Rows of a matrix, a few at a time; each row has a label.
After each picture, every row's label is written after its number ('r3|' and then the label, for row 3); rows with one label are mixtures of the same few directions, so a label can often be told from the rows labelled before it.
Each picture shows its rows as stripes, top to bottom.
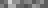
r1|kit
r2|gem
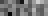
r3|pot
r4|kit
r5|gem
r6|kit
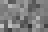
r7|gem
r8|kit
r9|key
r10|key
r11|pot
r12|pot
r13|gem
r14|kit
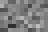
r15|gem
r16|gem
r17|gem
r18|kit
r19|pot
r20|pot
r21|kit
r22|key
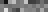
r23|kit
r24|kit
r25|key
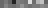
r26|kit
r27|key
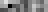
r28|kit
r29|kit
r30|gem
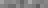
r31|key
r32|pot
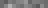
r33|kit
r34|kit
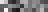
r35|gem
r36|pot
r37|key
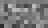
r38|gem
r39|gem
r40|key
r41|kit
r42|key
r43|pot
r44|key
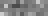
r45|pot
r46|key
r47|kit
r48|key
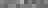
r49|pot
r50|gem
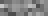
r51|gem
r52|key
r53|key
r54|kit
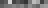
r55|pot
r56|gem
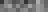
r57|key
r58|kit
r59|pot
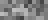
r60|kit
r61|pot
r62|key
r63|key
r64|pot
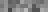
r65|gem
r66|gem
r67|pot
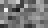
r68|gem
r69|pot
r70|key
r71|kit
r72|kit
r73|gem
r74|key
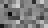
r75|gem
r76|key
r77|gem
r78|kit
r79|gem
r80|gem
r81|gem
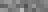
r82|kit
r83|gem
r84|pot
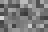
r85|key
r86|gem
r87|gem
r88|key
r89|gem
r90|gem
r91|kit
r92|key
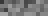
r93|key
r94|pot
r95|key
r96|key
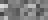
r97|key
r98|key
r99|gem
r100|gem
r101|key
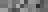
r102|pot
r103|pot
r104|gem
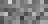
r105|kit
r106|gem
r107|kit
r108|kit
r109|pot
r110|gem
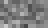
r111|key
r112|key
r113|kit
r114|pot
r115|key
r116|key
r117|kit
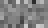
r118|gem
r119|kit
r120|kit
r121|key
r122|key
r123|pot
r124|pot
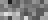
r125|kit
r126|key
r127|pot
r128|kit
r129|pot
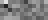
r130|kit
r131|key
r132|kit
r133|kit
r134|kit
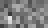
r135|kit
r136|key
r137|gem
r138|kit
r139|kit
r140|kit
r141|gem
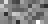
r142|key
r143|gem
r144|key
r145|key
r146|pot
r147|pot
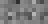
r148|gem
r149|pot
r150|pot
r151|gem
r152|kit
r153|key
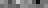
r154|pot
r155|gem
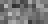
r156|key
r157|key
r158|gem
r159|kit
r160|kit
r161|kit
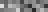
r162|pot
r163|gem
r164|gem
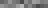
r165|pot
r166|pot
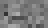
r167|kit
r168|key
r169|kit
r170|key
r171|key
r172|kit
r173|kit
